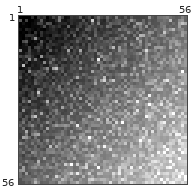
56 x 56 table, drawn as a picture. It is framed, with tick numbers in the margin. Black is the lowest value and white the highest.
Slope: up to the bottom right. Ninth with the highest average: bottom right. Ninth with the lowest average: top left. Histogram: bell-shaped. Mirror symmetry: none.
